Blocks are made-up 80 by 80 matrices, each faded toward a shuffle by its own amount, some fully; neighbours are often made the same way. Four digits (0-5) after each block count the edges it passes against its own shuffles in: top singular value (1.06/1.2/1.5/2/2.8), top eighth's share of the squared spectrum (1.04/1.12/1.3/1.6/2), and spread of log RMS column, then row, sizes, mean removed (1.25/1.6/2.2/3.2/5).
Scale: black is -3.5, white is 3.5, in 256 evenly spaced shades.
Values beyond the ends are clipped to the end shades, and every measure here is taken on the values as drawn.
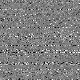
2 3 0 3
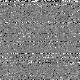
2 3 0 3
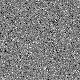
0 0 0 0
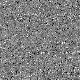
2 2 0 1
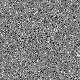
0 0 0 0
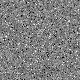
0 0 0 0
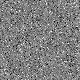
1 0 0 0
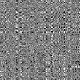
5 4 3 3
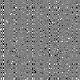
5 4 3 2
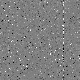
3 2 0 0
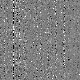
3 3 3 0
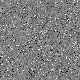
0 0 0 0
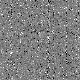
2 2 2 0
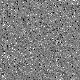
0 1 1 0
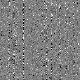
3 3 3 0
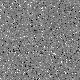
0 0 0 0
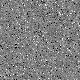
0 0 0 0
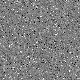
0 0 0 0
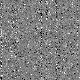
2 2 2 0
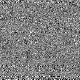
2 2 0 3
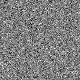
0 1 0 1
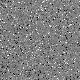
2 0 0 0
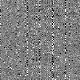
4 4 3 1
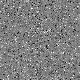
1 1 0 0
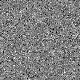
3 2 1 1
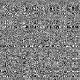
4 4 2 3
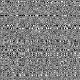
4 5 2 4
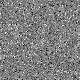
2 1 0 0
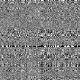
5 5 2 4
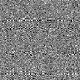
4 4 2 3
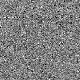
3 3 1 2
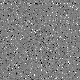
3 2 0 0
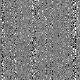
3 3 4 0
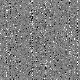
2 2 3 0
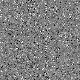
1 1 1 0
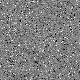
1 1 0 0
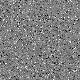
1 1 0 1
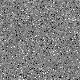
0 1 0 1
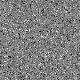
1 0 0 1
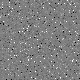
0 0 0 0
